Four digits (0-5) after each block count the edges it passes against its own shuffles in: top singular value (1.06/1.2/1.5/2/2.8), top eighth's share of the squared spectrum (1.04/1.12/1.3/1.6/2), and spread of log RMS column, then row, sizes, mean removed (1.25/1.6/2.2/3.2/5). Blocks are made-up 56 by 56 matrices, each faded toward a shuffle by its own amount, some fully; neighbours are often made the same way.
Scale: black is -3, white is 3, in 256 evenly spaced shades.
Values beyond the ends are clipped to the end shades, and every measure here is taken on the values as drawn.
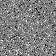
0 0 0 0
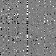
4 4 2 1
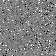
0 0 0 0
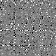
3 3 1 2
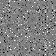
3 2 1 0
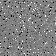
0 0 0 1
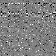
3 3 1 2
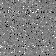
2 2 0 0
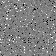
1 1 0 0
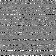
2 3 0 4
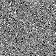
0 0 1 0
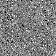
0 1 1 0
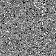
1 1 1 0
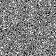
0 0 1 0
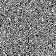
1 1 1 0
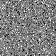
0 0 0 0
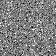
0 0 0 0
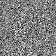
0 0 1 0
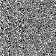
1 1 3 0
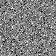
0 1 1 0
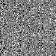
1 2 3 0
